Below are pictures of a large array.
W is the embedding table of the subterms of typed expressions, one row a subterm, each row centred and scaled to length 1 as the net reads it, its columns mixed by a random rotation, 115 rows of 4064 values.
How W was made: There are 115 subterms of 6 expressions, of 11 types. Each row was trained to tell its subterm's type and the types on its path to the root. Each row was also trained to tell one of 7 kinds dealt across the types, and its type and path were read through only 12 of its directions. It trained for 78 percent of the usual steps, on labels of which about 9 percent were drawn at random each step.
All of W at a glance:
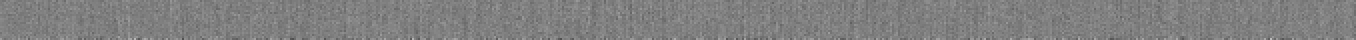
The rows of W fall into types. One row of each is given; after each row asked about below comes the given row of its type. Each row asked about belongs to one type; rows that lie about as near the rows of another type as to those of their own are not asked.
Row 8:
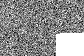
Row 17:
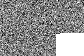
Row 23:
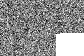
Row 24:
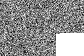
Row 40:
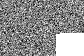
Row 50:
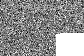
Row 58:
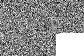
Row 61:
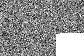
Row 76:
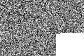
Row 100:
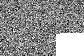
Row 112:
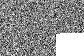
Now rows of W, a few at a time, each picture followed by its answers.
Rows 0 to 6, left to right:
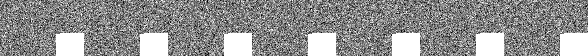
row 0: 58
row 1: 40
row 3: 23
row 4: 100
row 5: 58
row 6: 112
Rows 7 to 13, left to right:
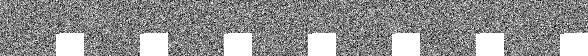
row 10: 8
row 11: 24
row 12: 17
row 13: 76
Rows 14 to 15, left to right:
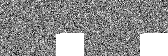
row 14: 23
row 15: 61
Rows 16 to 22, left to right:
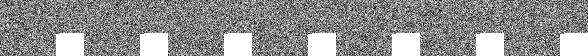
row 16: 58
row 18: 17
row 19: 8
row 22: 50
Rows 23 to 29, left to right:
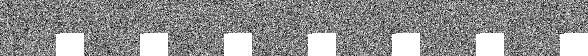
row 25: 50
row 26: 23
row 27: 58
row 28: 50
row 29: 23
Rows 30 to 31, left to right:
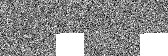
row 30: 17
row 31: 100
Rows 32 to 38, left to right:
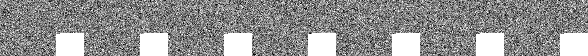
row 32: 100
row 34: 50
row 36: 61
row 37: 76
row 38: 76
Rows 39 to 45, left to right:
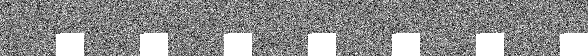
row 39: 23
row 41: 23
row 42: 24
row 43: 58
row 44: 100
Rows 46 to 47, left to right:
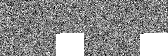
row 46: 8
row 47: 8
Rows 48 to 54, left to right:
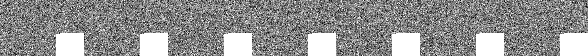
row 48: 23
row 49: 23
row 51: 58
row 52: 50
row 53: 24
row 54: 58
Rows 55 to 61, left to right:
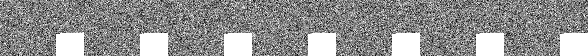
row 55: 112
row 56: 58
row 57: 24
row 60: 24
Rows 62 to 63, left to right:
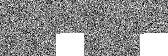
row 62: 76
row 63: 100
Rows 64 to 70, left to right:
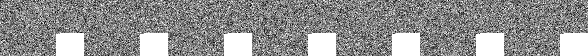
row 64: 61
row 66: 61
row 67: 8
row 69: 50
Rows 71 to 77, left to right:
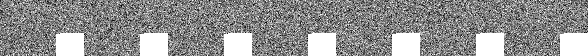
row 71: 50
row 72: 23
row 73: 50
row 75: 100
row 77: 61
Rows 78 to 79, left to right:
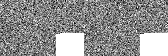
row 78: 8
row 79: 8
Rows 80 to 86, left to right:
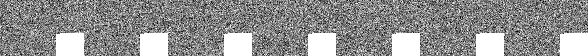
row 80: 8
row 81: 76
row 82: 24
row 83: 76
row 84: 50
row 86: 40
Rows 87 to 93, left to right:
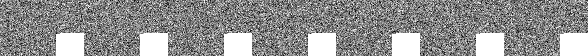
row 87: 24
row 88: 61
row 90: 24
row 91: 23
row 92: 24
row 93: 17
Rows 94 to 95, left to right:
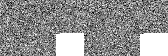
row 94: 8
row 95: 100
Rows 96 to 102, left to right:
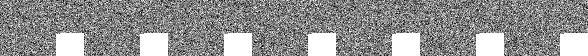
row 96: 76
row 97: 58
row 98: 61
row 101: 24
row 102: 24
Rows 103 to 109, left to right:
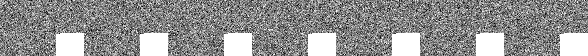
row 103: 100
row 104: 8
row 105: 61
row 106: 23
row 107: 8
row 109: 50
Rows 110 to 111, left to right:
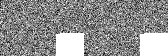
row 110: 58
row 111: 40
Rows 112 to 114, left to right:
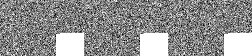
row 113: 112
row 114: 112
